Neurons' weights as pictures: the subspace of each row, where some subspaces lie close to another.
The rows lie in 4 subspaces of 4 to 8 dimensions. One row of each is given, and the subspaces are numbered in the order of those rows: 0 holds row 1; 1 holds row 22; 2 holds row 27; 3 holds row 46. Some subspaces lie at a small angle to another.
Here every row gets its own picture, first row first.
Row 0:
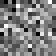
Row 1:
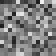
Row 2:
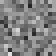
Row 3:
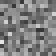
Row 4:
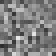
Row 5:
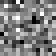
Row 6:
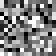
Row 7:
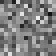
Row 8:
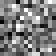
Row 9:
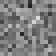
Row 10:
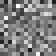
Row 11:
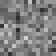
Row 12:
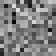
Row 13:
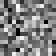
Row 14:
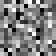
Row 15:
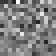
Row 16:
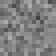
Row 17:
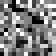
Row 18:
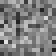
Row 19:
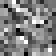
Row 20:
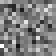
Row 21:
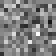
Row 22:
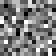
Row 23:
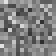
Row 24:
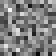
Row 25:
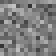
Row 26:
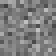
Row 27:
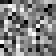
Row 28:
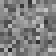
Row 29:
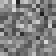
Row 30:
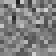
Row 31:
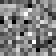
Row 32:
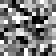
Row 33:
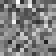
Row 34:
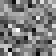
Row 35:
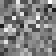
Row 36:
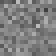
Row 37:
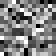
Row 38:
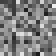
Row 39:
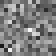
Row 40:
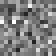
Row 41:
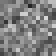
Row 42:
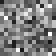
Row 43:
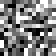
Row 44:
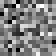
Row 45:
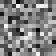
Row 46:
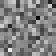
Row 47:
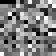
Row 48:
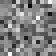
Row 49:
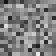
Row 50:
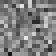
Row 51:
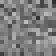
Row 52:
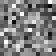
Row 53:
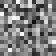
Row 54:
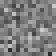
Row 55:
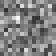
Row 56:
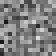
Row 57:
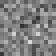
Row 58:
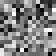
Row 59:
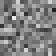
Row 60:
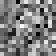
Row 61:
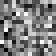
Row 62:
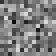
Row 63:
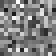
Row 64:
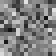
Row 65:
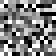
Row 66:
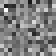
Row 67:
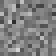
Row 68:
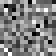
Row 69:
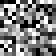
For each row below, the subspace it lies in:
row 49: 0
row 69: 2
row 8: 0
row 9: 2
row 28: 1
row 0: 0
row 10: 0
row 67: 3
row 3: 3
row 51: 0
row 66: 0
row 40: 1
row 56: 3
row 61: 0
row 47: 0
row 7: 0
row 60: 0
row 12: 3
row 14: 0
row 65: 0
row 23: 0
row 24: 1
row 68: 0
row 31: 1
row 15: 2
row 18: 1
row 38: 0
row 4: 1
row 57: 0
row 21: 0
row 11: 1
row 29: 0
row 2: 1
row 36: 2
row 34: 1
